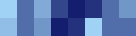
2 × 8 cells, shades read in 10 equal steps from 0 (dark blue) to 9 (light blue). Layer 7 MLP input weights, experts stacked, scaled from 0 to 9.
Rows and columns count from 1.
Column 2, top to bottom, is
4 4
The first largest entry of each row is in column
1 6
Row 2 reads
8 4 6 0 1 9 4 4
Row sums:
33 36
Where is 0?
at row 1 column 5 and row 2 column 4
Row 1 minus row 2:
1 0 1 2 -1 -8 0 2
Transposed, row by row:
9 8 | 4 4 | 7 6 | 2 0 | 0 1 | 1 9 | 4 4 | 6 4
